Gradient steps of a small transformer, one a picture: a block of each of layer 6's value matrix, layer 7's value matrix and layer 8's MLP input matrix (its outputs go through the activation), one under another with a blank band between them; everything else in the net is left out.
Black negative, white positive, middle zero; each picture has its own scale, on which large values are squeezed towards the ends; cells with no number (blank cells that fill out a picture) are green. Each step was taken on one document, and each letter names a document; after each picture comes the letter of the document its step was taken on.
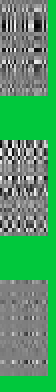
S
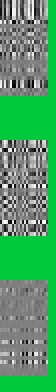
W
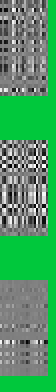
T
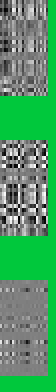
T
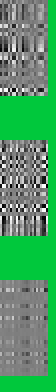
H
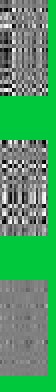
T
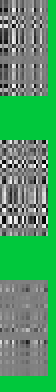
T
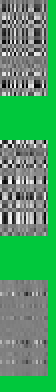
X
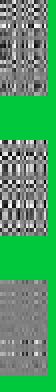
W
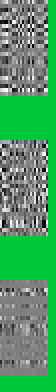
H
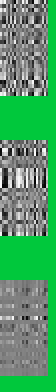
X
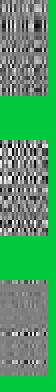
S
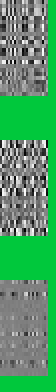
S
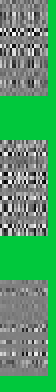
W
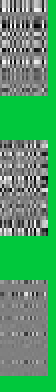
S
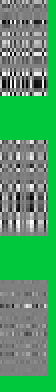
X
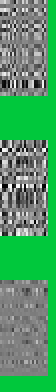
X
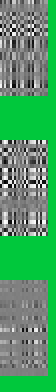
W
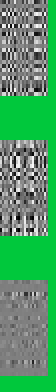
S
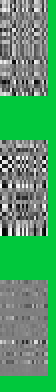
X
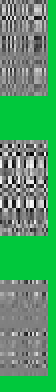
S
